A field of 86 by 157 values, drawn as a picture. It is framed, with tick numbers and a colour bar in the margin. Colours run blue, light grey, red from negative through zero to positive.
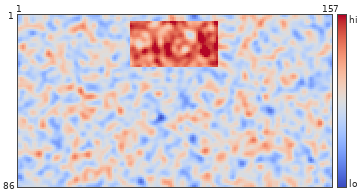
Average level on the scale: 50%. Grain: blotchy. Odd patch: higher, in the top middle. Ninth with the highest average: top middle.
